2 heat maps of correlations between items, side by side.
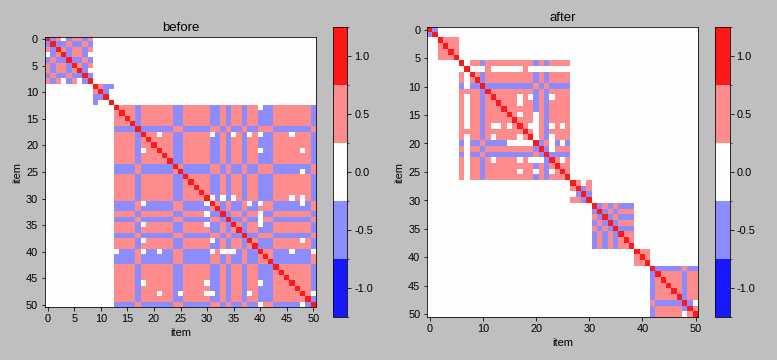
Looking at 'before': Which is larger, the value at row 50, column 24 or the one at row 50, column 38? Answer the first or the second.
the first
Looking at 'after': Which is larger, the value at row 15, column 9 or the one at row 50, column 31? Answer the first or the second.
the first
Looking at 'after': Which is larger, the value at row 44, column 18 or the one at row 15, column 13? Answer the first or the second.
the second
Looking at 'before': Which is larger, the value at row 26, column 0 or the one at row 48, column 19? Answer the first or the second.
the second
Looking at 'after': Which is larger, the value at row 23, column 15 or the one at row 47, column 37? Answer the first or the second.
the first
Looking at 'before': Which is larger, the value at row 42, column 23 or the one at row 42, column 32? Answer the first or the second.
the second
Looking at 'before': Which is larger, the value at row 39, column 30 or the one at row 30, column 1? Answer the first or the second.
the first
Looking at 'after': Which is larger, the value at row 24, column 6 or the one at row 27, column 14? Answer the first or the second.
the first
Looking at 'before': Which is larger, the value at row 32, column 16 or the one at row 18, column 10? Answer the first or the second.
the second
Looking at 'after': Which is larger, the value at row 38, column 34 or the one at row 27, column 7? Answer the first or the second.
the first
